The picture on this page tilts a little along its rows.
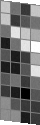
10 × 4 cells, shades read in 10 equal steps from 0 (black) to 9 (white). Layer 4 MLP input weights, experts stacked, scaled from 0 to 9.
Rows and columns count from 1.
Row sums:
20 16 25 22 12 13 13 6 12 13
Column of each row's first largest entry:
1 1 2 4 4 4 2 4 1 1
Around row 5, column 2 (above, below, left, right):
4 1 3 2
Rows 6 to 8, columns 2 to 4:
1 3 8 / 4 2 4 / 1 0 3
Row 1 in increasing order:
2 4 7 7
